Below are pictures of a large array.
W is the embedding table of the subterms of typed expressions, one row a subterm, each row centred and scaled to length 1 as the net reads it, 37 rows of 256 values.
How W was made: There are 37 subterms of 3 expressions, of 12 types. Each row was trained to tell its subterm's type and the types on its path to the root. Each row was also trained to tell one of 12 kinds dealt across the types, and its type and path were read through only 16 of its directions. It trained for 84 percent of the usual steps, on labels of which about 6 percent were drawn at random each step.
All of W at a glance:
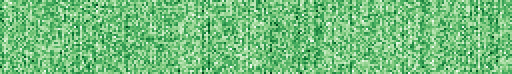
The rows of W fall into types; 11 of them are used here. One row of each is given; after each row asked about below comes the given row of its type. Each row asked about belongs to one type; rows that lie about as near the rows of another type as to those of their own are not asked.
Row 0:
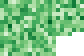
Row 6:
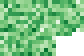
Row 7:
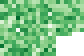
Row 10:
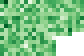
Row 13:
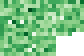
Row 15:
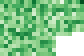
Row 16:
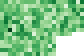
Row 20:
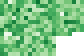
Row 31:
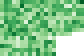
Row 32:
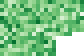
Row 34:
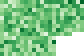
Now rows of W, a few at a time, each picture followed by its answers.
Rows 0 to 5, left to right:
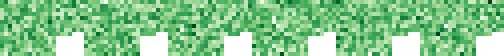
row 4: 0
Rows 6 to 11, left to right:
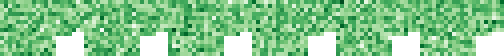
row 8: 13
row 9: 34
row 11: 20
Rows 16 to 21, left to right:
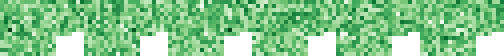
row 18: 34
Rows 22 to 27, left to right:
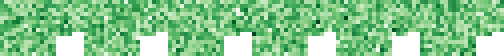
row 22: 0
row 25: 20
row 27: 13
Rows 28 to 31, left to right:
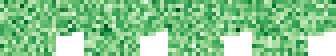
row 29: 16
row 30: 20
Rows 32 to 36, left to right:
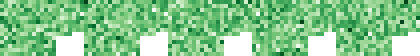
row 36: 0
